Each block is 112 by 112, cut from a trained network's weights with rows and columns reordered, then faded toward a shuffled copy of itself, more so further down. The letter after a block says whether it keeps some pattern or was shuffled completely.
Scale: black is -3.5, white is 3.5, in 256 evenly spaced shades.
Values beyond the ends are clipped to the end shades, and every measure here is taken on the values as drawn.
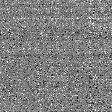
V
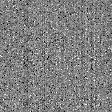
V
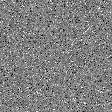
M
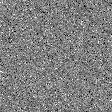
M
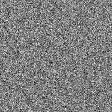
V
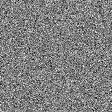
V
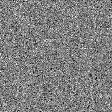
V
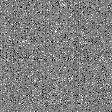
V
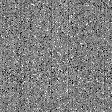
V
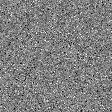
M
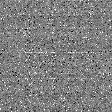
V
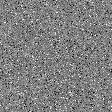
M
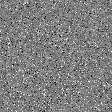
M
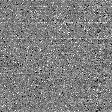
V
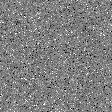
M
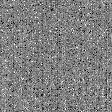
V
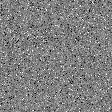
M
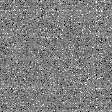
V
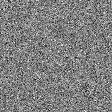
V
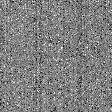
V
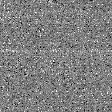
V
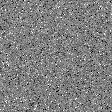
M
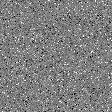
M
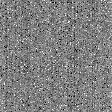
V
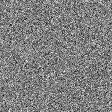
V
